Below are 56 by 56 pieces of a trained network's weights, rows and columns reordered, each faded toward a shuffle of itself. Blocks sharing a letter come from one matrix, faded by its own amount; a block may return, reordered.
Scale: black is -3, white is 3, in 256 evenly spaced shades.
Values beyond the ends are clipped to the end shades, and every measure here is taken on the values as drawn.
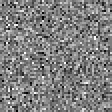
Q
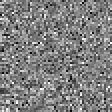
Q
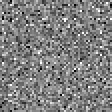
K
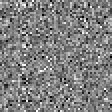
Q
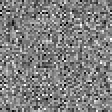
Q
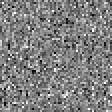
K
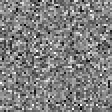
Q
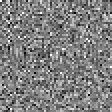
Q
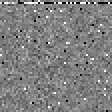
K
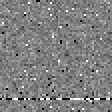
K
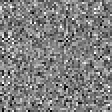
Q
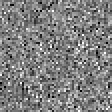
K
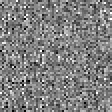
Q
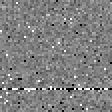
K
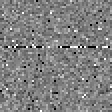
K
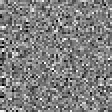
Q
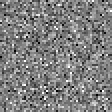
K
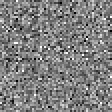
Q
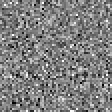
Q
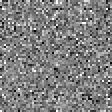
K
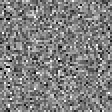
Q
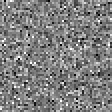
K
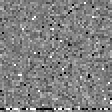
K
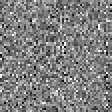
Q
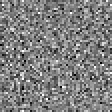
Q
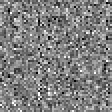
Q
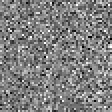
Q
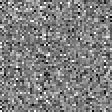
K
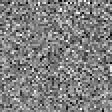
Q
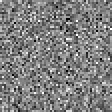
Q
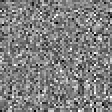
Q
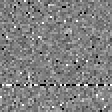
K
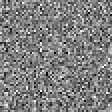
Q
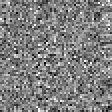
Q
